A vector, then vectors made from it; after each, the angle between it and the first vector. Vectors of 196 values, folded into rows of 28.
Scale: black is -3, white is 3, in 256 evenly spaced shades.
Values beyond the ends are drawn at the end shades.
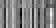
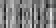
nearly parallel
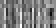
nearly opposite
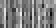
nearly opposite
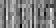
nearly parallel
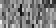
partly aligned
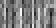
nearly opposite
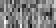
partly opposed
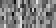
partly opposed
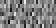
orthogonal
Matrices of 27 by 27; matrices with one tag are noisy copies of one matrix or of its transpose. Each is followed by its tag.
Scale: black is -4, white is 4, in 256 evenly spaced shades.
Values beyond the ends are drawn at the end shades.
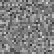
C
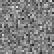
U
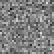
C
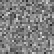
C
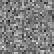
C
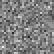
C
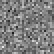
C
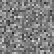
C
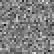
C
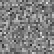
C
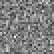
C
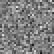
U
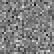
C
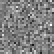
U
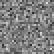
C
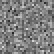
C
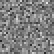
C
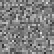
C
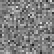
U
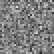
U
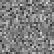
C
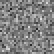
C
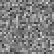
C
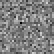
C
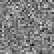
U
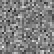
C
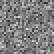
C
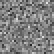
C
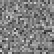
U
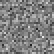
C
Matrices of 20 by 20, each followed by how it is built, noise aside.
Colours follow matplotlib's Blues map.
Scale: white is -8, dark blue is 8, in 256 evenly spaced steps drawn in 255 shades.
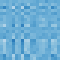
low rank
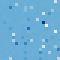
sparse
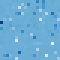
sparse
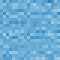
low rank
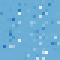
sparse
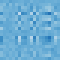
low rank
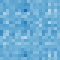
low rank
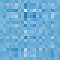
low rank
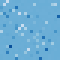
sparse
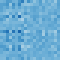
low rank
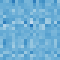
low rank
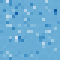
sparse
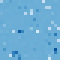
sparse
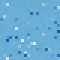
sparse
